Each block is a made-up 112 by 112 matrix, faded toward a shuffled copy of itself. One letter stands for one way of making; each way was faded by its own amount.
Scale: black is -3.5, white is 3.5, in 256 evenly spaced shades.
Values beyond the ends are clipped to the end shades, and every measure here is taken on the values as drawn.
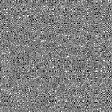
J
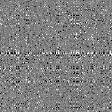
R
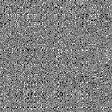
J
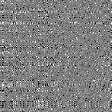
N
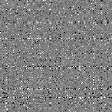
R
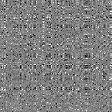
N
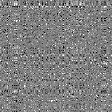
N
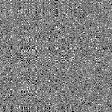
J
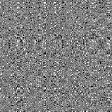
J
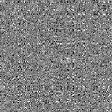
J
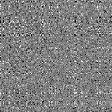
J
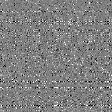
R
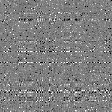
R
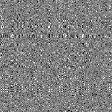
J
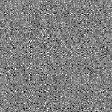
J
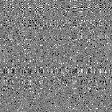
R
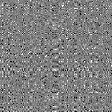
N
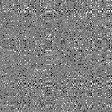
N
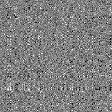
J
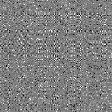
N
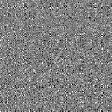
J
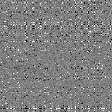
R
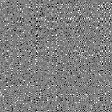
N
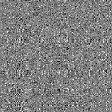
J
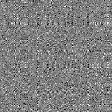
J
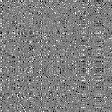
N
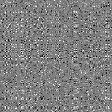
N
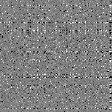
R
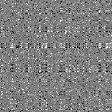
R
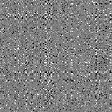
N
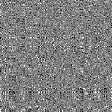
J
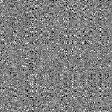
J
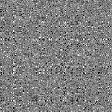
J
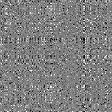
N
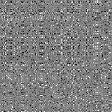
N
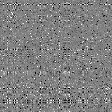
R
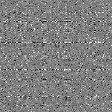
R
